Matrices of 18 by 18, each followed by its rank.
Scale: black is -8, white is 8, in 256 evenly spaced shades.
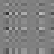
one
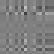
one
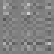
two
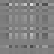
one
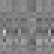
two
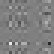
two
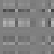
one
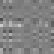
two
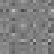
two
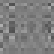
two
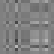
one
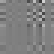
one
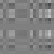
one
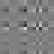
one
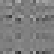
two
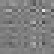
two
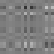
one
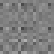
two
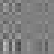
one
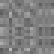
two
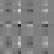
one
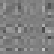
two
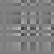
one
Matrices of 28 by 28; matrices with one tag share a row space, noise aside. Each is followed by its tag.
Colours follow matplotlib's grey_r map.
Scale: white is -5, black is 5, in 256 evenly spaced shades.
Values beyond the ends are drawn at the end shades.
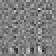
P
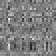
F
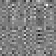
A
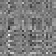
F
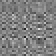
A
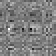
F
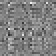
F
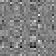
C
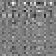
A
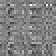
F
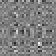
P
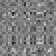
A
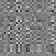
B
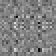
P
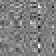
C
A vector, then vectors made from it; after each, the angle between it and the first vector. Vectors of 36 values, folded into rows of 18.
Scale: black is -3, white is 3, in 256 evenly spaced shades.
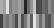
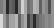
partly opposed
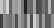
nearly parallel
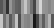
nearly opposite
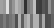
nearly parallel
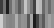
nearly opposite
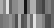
nearly parallel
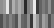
nearly parallel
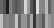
nearly opposite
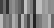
nearly opposite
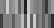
partly aligned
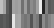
orthogonal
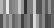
nearly parallel
